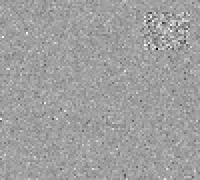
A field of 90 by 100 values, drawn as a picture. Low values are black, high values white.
The top right is the roughest part. No row or column stands out. On average the colour sits 60% of the way up the scale. There is no overall slope. In the top right lies a patch that is rougher than the rest. A few values lie far out on both sides of the bulk.
